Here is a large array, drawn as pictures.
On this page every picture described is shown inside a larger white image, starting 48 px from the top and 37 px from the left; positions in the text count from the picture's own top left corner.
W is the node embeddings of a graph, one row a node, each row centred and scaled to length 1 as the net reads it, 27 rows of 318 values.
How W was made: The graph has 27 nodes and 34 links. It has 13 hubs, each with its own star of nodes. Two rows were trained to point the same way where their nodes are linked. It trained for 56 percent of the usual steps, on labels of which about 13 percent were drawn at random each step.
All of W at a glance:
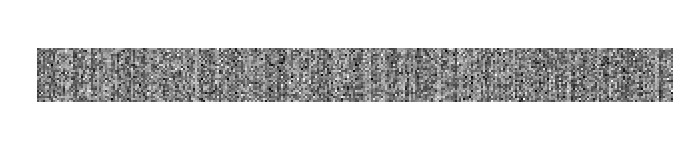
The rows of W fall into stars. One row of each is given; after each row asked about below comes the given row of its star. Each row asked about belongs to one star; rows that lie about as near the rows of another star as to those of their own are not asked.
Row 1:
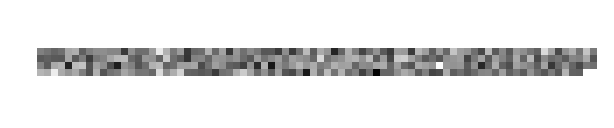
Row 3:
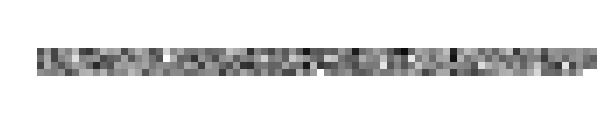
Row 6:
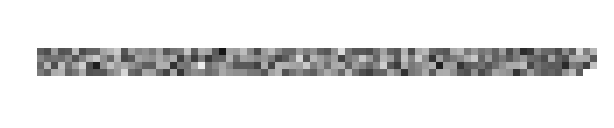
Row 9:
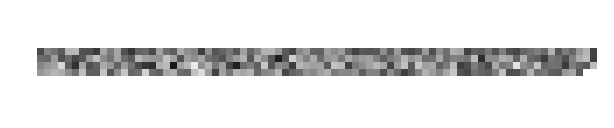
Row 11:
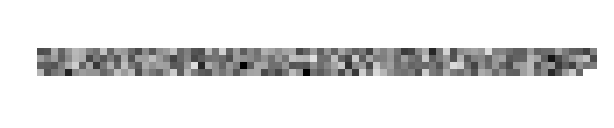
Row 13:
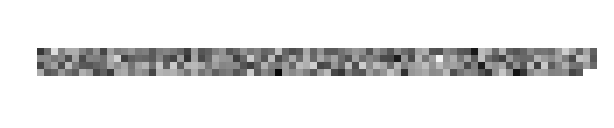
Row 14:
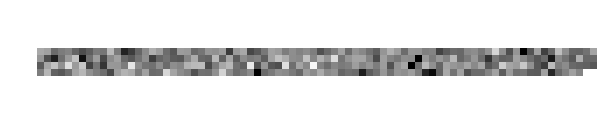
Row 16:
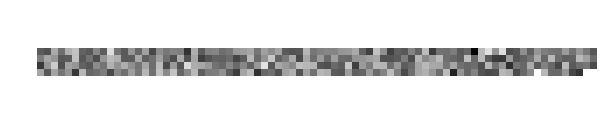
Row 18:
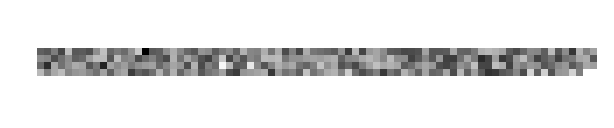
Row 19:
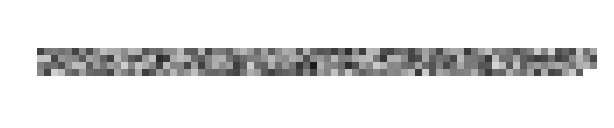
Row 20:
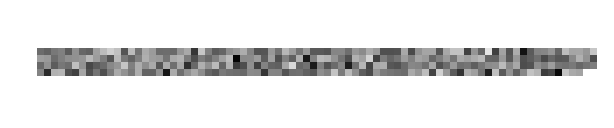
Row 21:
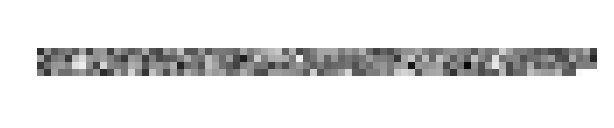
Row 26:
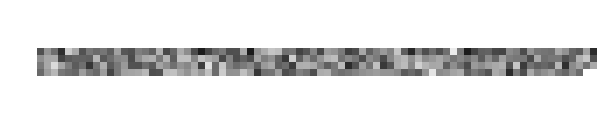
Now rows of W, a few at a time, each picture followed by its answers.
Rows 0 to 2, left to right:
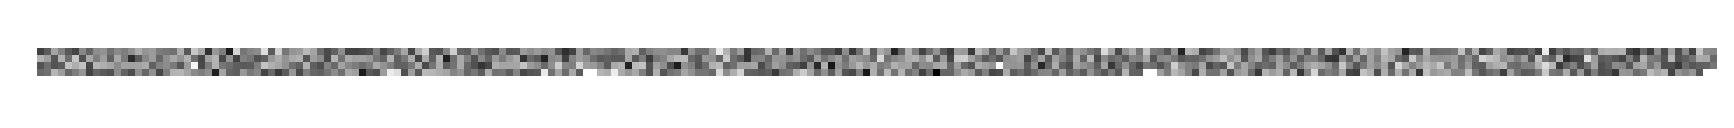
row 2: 16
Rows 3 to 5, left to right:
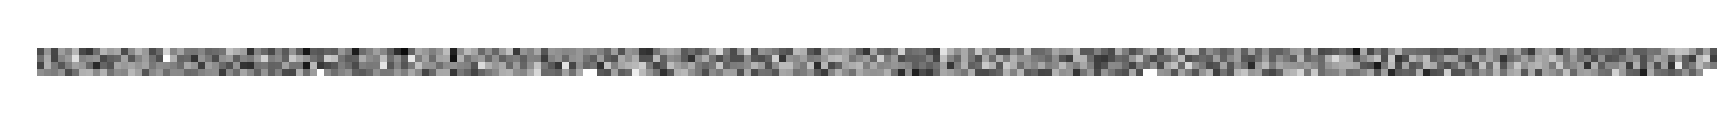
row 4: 14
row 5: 13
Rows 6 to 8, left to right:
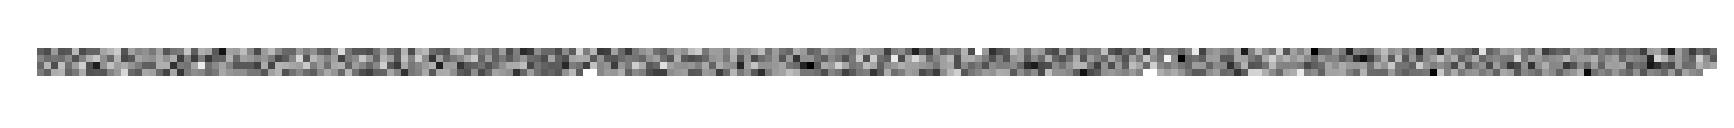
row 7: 6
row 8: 26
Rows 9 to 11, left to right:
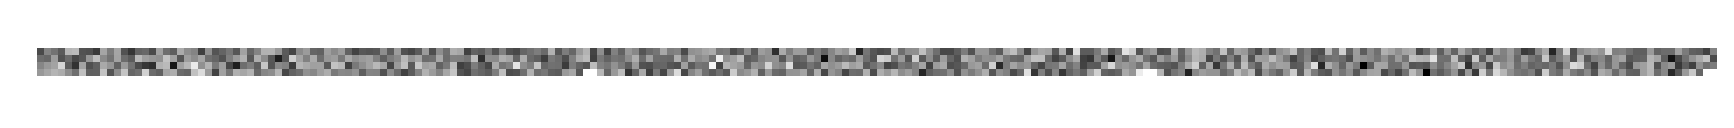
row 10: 20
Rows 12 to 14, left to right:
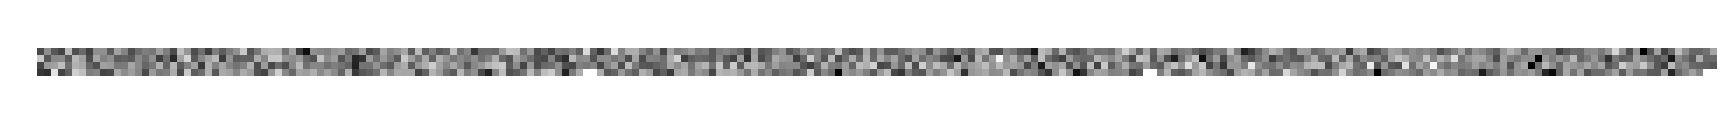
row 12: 21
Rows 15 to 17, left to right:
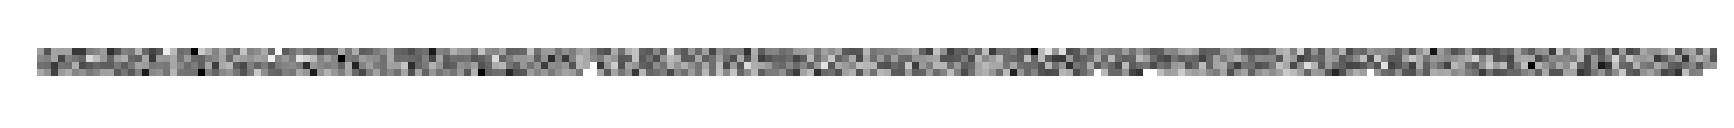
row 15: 18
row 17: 9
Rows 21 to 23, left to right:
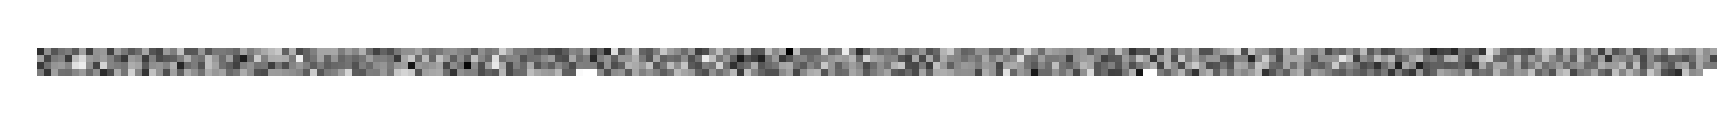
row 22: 11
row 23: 3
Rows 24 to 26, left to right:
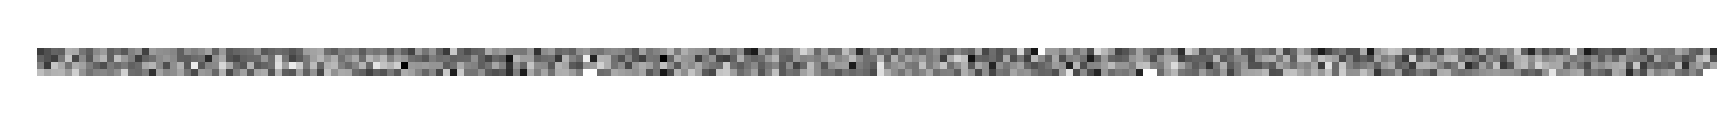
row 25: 19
